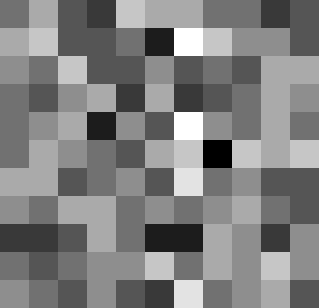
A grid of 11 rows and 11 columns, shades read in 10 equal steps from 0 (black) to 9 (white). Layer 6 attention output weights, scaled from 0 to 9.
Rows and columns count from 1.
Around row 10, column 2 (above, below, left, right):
2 4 4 4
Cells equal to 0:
1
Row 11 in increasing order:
2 3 3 3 4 4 5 5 5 6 8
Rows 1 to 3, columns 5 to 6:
7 6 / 4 1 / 3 5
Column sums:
49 50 48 45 45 45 61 48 53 53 47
